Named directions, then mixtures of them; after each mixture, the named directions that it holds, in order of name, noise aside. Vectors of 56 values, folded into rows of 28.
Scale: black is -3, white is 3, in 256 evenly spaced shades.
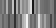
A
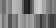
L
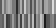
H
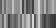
A, H, L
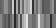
A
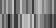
A, H, L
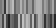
A, H, L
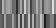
H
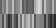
A, H, L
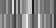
A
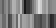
L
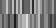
A, L
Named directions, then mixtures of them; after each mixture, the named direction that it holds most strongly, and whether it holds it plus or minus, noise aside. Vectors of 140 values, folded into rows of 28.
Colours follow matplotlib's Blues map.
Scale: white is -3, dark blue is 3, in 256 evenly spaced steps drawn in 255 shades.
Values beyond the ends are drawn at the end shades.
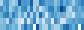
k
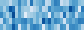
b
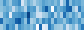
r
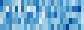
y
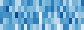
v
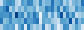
v, plus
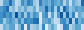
v, plus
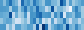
r, minus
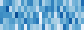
v, plus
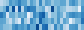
y, minus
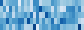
k, minus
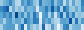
v, plus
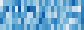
y, minus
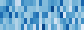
v, plus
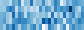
b, plus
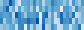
v, plus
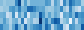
v, minus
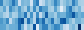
k, minus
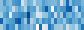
r, plus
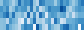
k, plus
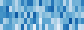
v, plus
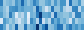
r, minus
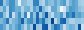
k, minus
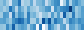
r, plus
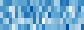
b, minus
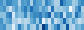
b, minus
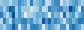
b, plus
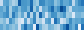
k, plus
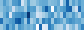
r, plus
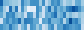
y, plus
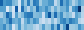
y, plus
